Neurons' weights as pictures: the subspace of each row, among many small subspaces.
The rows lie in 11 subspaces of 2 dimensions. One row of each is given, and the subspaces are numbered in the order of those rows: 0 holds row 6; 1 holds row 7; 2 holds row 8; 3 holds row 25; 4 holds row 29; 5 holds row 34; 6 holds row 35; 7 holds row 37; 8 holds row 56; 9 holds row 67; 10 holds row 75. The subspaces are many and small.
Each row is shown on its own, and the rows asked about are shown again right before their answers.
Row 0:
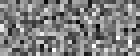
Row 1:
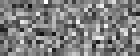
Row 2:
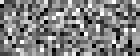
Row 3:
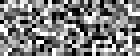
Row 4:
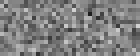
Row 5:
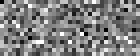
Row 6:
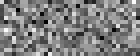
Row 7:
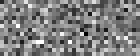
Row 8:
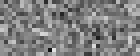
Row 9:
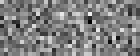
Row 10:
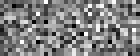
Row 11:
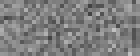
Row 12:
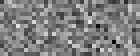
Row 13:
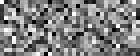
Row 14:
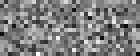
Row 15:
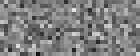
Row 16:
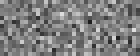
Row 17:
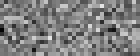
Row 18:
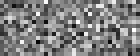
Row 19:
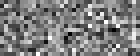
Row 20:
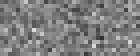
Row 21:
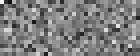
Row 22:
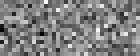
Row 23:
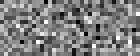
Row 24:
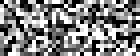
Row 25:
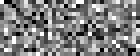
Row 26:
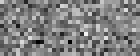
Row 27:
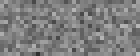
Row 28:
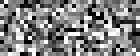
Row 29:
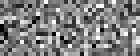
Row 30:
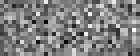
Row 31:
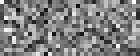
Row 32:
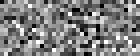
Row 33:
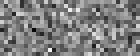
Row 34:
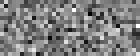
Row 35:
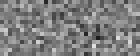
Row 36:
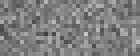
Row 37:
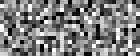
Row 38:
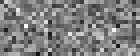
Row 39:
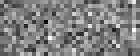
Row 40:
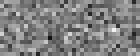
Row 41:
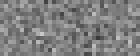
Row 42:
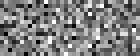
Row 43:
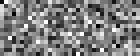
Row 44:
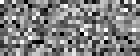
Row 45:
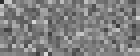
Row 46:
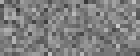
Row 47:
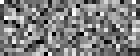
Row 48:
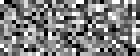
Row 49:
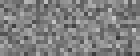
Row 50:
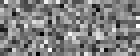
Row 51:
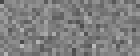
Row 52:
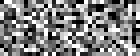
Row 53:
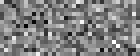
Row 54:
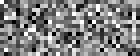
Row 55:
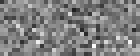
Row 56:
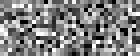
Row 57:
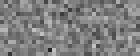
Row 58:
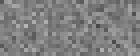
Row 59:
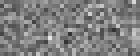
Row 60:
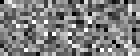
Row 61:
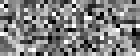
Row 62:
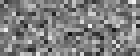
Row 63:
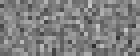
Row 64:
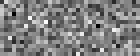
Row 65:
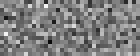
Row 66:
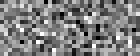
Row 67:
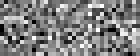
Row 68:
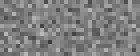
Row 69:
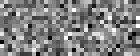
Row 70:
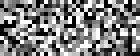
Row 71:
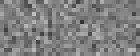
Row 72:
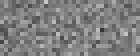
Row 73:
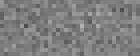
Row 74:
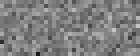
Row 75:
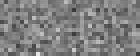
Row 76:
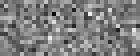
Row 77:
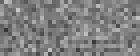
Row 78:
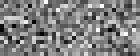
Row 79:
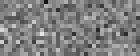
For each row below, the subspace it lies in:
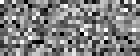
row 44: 1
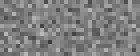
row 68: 10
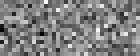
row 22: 9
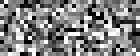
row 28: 5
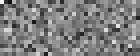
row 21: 1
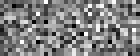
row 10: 8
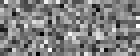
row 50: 7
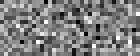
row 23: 6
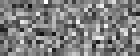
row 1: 8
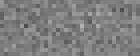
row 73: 2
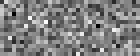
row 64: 7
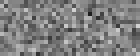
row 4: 5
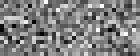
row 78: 9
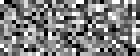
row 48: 3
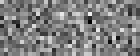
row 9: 2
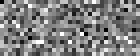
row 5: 1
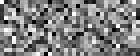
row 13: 0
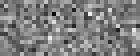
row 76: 5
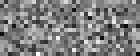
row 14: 10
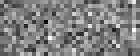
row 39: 8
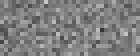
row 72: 4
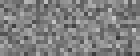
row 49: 10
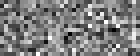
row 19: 4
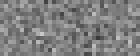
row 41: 6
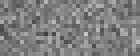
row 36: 4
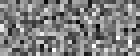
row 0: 7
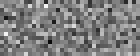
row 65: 10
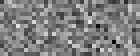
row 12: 3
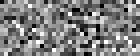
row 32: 0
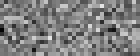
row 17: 9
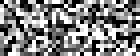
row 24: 6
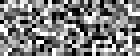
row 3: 6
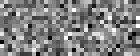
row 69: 9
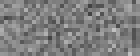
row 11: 4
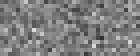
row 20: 0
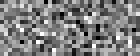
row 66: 6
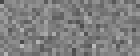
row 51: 6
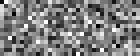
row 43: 7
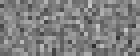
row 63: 7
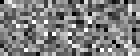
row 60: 3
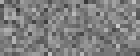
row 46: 0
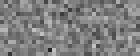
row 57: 2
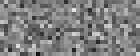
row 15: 10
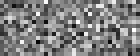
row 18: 8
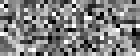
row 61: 5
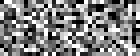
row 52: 3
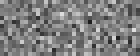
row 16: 2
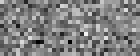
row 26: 1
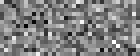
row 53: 3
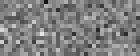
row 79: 9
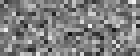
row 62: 8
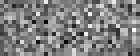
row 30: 8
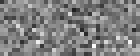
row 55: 0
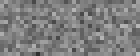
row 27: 10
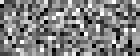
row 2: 7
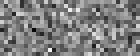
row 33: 2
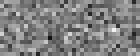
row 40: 4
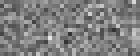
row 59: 4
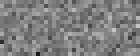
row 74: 9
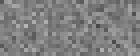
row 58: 3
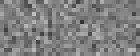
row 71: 3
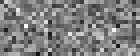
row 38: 6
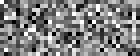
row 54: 2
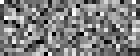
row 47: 0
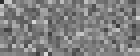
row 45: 1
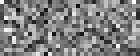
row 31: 0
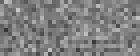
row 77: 1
